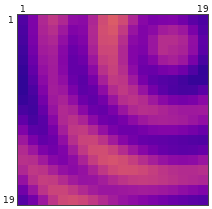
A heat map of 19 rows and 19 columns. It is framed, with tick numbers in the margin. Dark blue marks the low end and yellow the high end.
On average the colour sits 30% of the way up the scale. No row or column stands out. Rings spread out from the top right.
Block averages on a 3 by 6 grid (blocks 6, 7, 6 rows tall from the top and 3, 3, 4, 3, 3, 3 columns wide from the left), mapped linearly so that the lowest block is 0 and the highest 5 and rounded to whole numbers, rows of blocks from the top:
1 3 5 3 3 1 / 0 3 3 3 2 1 / 4 4 5 5 3 2
